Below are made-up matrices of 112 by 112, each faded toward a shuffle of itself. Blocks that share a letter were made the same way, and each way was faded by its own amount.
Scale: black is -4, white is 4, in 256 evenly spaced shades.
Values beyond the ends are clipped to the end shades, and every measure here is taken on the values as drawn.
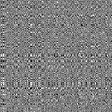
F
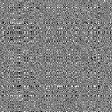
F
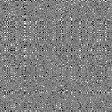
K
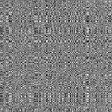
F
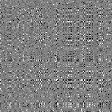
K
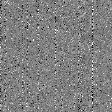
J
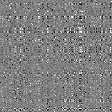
K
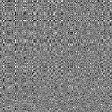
F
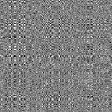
F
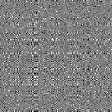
K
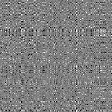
K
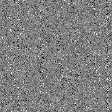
J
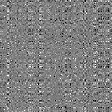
K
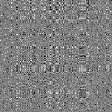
K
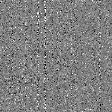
J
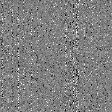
J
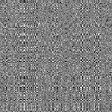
F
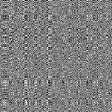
F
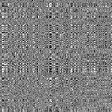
F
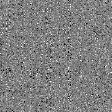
J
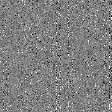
J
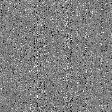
J
